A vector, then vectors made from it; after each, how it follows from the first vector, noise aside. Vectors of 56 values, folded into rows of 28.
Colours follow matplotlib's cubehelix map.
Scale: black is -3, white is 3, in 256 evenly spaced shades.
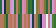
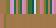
partly zeroed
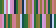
reversed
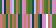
copied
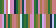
reversed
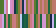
reversed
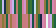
copied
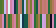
reversed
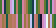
copied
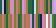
copied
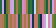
copied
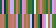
copied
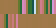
partly zeroed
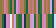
wrapped around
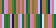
wrapped around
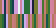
wrapped around
